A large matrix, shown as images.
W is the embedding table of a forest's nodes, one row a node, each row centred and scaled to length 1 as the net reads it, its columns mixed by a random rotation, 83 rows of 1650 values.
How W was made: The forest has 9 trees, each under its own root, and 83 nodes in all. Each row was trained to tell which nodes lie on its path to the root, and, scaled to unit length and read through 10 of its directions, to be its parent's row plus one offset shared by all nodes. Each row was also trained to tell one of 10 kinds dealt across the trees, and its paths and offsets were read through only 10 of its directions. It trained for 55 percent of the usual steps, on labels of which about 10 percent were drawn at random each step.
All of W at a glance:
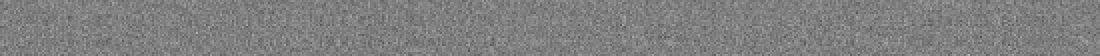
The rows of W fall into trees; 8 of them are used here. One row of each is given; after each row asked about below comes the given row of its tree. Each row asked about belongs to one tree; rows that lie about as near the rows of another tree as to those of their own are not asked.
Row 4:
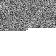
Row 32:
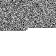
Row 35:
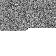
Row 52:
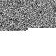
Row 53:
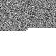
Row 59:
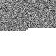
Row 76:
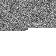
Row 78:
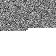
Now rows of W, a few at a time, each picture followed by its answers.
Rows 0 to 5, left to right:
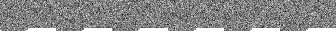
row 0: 4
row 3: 4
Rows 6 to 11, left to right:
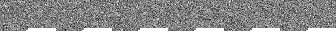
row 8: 52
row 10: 52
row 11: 76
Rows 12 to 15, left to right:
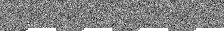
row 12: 76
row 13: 4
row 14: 53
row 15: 4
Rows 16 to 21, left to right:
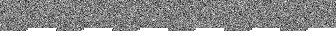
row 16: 78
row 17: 59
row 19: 76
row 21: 52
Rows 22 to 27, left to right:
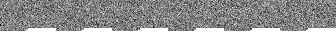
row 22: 53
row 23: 59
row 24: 52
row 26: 52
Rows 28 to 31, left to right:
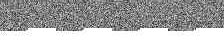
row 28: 4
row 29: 32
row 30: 52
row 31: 59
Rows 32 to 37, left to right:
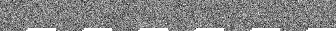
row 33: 78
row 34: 76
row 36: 59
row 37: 52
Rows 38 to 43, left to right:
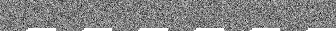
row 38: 59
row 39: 4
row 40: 53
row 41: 53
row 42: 4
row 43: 35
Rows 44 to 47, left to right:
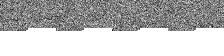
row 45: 76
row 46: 59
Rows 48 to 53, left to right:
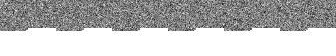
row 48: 52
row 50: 4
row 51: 32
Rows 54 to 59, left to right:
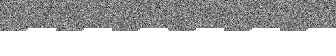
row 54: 53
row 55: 4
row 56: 59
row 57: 52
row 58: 53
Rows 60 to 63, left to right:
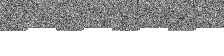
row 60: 35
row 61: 52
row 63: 59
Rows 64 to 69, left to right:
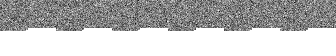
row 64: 59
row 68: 59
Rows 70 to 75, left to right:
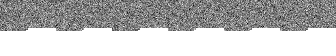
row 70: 76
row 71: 53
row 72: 76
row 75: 76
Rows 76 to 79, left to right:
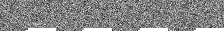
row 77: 53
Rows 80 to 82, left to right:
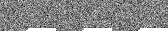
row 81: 4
